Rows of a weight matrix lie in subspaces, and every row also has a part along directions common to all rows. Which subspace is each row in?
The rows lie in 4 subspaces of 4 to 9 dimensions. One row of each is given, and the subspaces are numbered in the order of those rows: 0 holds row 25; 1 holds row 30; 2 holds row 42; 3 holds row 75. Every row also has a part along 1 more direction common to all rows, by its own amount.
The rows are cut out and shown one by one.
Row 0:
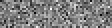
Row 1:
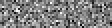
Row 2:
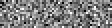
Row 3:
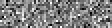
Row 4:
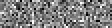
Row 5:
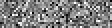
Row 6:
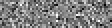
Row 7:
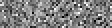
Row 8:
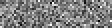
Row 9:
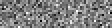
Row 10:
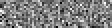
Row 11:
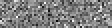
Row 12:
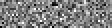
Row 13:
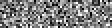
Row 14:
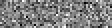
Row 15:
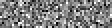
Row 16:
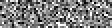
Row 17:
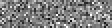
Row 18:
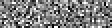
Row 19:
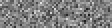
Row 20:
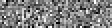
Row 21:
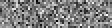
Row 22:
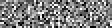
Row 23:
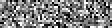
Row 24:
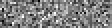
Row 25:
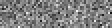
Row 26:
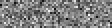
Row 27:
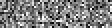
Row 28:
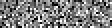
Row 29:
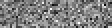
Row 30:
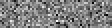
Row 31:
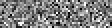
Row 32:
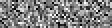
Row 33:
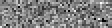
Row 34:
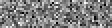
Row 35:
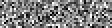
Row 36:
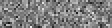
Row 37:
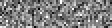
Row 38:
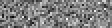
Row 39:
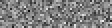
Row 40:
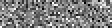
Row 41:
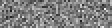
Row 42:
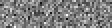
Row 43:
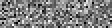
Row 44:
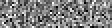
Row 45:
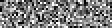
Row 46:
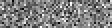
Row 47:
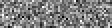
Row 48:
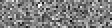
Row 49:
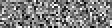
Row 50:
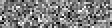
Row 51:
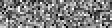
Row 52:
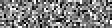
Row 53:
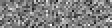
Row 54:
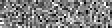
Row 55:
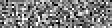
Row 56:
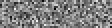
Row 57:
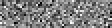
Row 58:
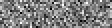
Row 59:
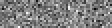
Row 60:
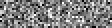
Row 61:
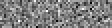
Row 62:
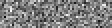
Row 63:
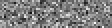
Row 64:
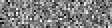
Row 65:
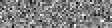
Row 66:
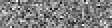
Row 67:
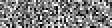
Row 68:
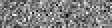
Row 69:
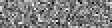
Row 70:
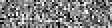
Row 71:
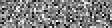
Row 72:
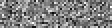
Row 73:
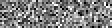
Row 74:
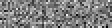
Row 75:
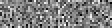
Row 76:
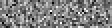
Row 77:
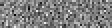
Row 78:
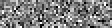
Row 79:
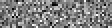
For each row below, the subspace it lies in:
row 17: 1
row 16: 1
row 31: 2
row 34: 3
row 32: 1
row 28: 3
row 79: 1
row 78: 3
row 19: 2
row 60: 1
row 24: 2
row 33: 3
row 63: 2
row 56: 2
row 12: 1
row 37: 1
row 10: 1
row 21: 1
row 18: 0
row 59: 0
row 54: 0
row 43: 0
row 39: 1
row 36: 3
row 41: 2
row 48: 0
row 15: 3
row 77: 2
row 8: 3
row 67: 3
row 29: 1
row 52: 3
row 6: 3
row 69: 1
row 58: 1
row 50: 3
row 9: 0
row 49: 2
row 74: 0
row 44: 2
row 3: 3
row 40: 3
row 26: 2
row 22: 2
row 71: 1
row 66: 1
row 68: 2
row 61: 3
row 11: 1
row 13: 3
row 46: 3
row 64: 0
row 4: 1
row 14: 3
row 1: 1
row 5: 2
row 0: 1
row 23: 3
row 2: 3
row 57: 0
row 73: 0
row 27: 0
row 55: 3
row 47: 2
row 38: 2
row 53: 3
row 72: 2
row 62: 2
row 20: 3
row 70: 0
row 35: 2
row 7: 2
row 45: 1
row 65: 1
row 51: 1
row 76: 2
